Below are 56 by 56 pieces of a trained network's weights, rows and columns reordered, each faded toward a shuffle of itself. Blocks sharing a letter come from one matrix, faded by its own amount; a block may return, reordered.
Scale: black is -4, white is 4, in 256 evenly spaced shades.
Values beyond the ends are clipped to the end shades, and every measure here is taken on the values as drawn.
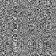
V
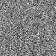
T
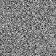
T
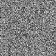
T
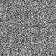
T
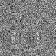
T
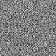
V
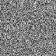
T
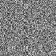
T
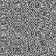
V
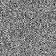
T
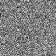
T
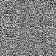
V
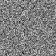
T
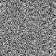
V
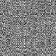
V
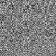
V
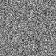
T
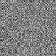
V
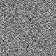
T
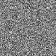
T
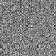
V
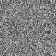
T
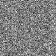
T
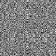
V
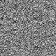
T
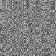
V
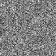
T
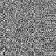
V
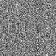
T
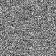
T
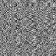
V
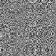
V
